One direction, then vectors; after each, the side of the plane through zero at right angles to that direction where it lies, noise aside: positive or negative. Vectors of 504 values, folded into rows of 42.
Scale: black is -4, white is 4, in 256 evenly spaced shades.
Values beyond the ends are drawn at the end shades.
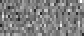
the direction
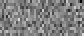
negative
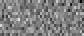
negative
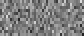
positive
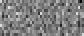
negative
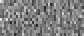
negative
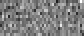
positive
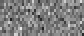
positive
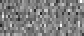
positive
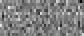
negative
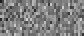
positive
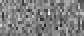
negative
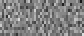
negative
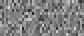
negative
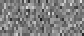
positive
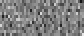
negative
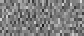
positive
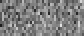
positive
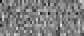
positive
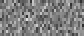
negative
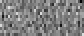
negative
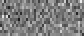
positive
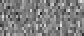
positive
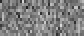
positive
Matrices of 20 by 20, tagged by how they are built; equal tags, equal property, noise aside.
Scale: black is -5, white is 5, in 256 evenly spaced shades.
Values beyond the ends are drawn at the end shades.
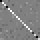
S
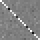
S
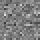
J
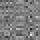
J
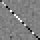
S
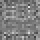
J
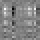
J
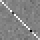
S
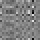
J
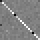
S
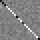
S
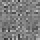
J
